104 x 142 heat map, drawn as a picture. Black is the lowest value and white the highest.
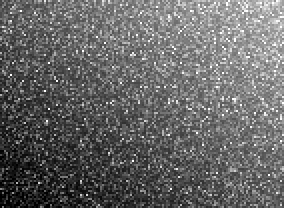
Odd rows or columns: none. Ninth with the lowest average: bottom left. Ninth with the highest average: top right. Slope: up to the top right. Stripes: none.
